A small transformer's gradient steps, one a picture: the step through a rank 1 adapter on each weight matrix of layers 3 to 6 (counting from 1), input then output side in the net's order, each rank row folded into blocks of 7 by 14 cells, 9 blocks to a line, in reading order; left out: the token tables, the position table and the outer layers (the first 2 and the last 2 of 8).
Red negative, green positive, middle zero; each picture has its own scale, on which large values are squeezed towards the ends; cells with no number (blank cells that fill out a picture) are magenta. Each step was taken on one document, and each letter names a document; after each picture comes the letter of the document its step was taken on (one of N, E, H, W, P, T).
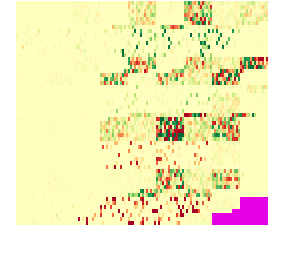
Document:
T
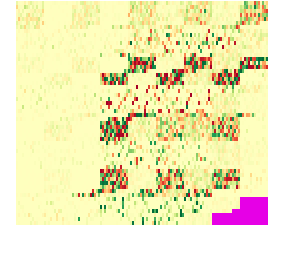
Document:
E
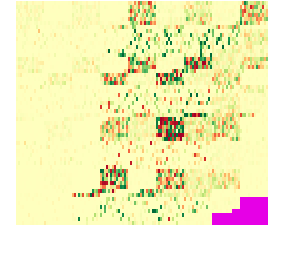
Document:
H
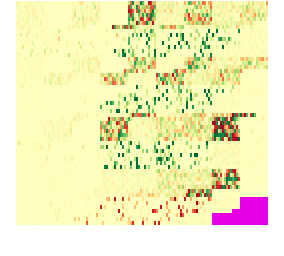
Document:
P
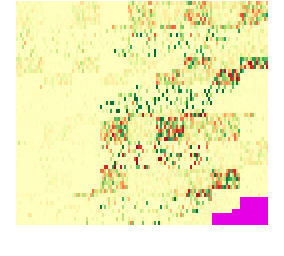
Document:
P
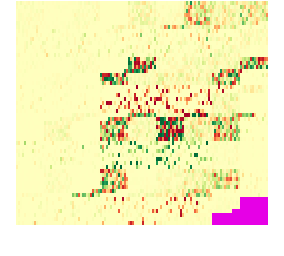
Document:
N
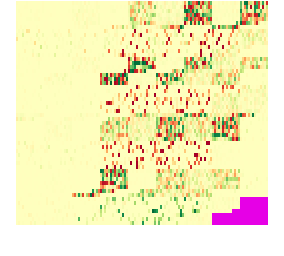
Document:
H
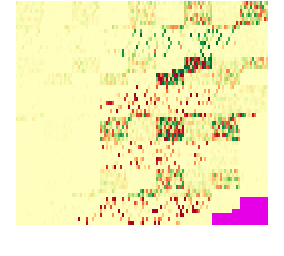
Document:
T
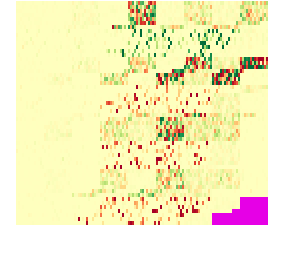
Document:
T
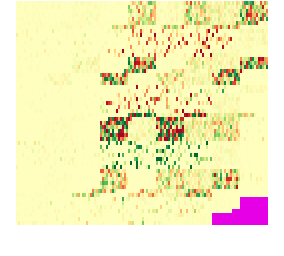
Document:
N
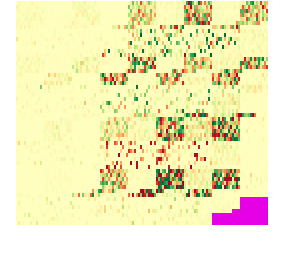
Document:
E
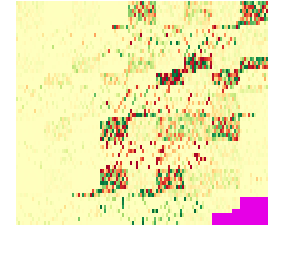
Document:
E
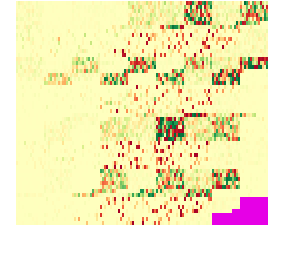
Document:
P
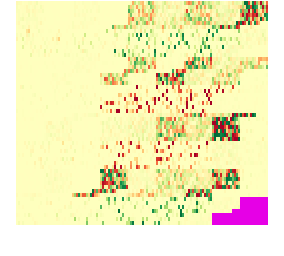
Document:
P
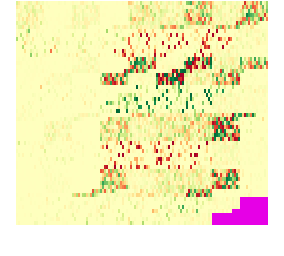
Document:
P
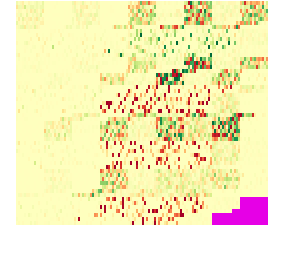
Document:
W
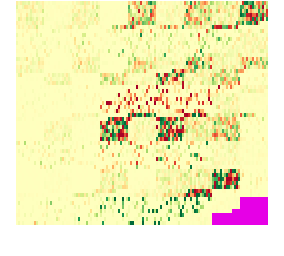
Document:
N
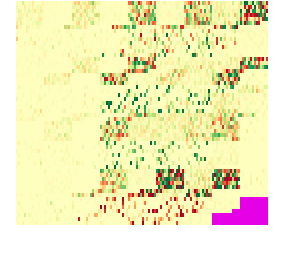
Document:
E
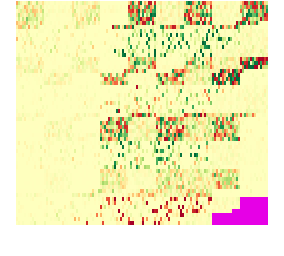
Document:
P
